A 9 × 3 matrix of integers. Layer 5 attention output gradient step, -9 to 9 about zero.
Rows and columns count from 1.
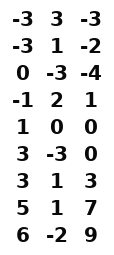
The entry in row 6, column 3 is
0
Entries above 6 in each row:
0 0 0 0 0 0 0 1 1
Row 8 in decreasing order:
7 5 1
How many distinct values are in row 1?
2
